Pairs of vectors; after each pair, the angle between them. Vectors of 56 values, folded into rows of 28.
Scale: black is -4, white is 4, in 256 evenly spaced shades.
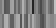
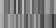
partly aligned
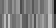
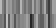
partly opposed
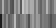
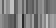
partly opposed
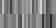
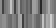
nearly opposite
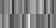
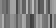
partly opposed
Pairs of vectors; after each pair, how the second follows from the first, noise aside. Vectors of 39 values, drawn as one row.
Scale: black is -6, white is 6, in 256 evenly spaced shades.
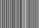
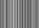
shuffled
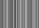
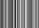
scaled up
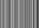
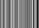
scaled up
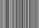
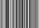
scaled up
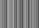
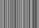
shuffled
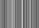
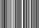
scaled up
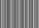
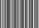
scaled up
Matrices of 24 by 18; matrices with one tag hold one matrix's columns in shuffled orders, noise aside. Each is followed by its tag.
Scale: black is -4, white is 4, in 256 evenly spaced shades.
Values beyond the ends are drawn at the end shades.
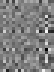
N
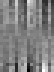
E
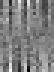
E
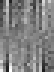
E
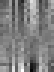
E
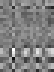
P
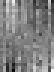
E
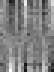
E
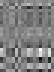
P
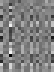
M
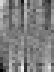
E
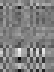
P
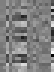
M
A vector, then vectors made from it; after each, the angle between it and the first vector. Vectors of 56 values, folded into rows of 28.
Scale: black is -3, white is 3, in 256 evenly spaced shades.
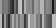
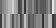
nearly opposite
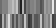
nearly opposite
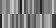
nearly opposite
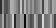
orthogonal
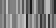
orthogonal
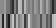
nearly parallel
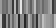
partly aligned
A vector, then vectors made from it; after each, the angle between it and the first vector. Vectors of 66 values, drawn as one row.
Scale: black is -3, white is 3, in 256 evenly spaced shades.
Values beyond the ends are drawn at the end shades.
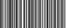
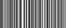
nearly parallel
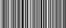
nearly opposite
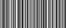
nearly opposite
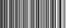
orthogonal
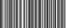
nearly parallel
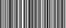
nearly parallel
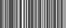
nearly parallel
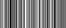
partly aligned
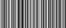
nearly opposite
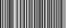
partly aligned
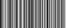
nearly parallel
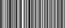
nearly parallel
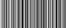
nearly opposite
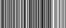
orthogonal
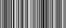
partly opposed
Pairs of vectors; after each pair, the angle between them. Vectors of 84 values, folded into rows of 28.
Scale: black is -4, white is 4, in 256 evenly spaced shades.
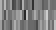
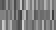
partly opposed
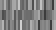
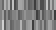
orthogonal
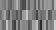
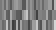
nearly parallel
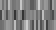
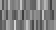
nearly parallel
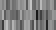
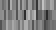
partly aligned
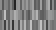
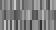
nearly opposite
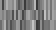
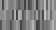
nearly parallel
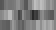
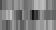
nearly parallel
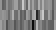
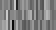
orthogonal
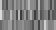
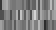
nearly opposite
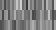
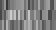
orthogonal
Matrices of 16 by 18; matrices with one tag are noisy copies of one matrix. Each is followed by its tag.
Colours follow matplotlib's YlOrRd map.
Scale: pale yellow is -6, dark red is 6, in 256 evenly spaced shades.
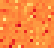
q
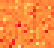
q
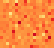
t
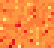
q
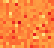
t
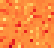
q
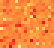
q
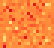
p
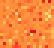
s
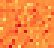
q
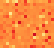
t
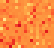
q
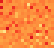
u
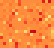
s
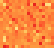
p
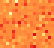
t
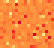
t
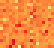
q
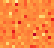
t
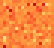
p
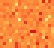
s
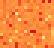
s
